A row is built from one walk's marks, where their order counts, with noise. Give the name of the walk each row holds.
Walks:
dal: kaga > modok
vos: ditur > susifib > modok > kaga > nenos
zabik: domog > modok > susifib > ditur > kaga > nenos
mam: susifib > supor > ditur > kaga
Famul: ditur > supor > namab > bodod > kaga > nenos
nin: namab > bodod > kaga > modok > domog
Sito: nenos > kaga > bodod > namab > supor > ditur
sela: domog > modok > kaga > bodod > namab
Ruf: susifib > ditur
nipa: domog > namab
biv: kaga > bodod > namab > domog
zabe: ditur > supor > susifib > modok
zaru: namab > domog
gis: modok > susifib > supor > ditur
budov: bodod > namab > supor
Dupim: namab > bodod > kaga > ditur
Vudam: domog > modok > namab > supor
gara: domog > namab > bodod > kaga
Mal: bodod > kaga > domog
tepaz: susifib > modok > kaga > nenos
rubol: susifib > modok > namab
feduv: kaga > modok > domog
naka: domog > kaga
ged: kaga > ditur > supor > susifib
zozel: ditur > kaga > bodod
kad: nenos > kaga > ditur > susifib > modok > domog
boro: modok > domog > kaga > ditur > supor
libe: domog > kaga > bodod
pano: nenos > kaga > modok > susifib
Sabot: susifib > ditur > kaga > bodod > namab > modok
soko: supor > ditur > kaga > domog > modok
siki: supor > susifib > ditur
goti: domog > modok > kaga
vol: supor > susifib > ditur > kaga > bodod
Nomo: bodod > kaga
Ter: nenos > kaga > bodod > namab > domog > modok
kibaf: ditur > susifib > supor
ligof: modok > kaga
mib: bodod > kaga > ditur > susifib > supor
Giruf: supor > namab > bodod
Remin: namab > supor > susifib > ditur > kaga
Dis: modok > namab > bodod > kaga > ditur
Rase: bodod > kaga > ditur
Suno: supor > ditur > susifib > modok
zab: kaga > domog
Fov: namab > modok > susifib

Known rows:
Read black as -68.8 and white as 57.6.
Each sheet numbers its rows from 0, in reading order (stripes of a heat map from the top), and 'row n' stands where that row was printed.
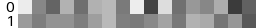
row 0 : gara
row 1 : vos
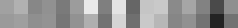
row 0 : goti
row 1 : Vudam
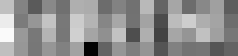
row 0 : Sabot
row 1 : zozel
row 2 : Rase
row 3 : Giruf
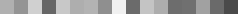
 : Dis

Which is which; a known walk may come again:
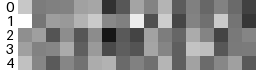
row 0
Remin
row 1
Dupim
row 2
siki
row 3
zabe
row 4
Sabot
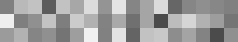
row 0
ligof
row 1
zozel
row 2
goti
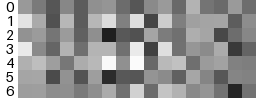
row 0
Ruf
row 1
libe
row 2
Suno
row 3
gara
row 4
feduv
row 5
vol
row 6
Vudam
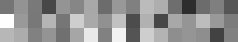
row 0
rubol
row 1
Rase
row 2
sela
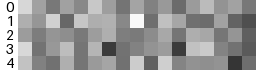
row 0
ged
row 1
Dis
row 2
vos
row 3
Famul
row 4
nipa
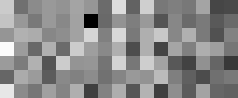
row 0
zaru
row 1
Giruf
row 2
boro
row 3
mib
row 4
Fov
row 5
gis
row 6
budov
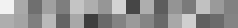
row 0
Nomo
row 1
soko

